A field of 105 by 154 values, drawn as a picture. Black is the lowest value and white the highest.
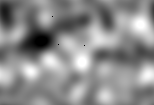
The texture varies smoothly and slowly. There are three isolated cells, each far lower than the cells round it. The centre is the ninth with the highest average. The values follow a bell shape.
